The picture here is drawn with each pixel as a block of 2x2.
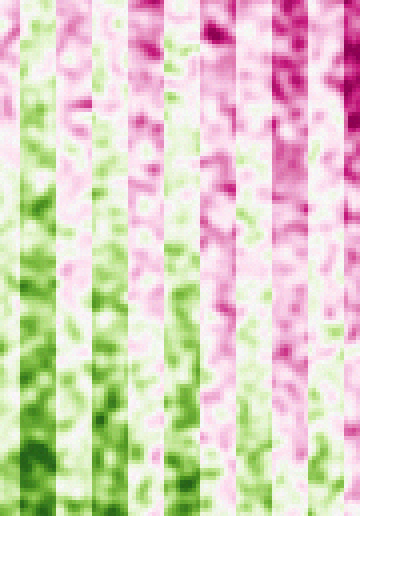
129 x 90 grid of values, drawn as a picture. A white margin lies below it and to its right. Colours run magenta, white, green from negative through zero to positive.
Stripes: upright, repeating 5 times. Average level on the scale: 50%. Slope: up to the bottom left. Lone odd cells: none. Mirror symmetry: none. Ninth with the highest average: bottom left.
